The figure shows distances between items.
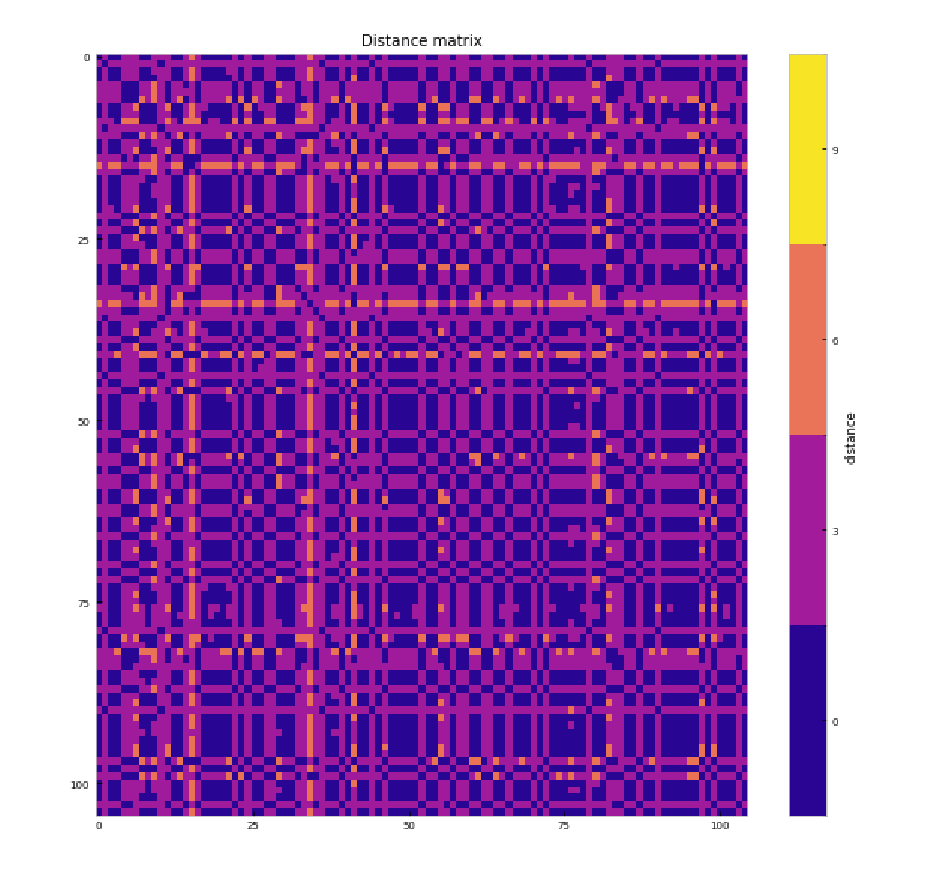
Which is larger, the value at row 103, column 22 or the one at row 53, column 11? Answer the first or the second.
the second
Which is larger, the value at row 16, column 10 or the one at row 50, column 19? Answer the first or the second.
the first
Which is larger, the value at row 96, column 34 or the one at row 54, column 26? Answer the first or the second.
the first
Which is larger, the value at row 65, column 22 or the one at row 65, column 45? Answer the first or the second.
the first
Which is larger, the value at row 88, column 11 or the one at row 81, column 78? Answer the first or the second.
the first
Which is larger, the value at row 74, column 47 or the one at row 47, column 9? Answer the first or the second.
the second
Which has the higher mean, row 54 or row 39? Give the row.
39
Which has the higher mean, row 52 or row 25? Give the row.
52
